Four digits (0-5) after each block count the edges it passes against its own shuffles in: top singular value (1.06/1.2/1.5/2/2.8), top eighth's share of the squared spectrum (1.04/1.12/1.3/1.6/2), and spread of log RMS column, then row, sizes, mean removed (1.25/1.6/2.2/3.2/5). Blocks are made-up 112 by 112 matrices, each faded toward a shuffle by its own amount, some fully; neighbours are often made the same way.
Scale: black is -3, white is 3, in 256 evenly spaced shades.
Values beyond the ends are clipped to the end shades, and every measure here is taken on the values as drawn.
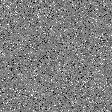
0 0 0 0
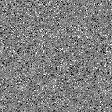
3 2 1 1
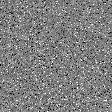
2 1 0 0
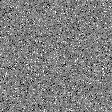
0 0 0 0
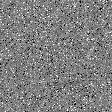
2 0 0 0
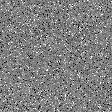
0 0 0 0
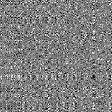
5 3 3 3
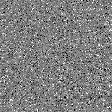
3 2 1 1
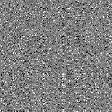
4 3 2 2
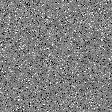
0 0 0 0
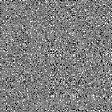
4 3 2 2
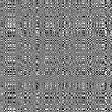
5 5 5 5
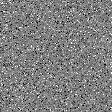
2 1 0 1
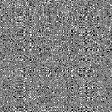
5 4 3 3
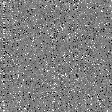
3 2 1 1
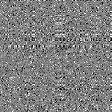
4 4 2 3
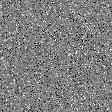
1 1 0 0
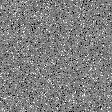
0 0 0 0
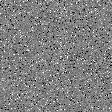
2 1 0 0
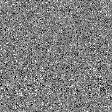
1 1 2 2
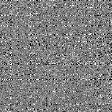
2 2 3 4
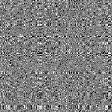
5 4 3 3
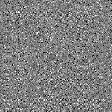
4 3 2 2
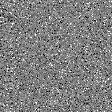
3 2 1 1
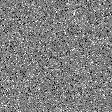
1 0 0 0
